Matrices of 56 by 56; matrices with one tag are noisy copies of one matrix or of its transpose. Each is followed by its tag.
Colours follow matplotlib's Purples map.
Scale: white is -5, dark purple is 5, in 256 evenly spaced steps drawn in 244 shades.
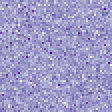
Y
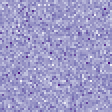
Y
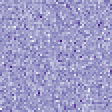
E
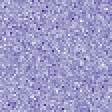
Y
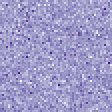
Y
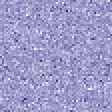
E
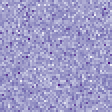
Y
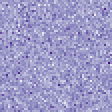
Y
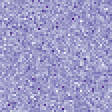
Y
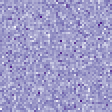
E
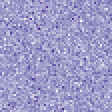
Y
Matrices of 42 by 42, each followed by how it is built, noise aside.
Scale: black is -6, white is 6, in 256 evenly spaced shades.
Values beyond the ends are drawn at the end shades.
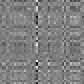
low rank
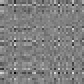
low rank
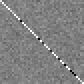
diagonal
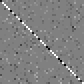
diagonal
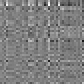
low rank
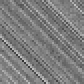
Toeplitz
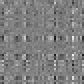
low rank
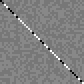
diagonal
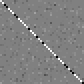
diagonal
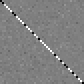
diagonal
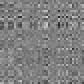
low rank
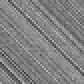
Toeplitz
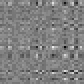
low rank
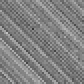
Toeplitz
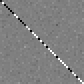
diagonal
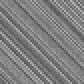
Toeplitz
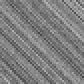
Toeplitz
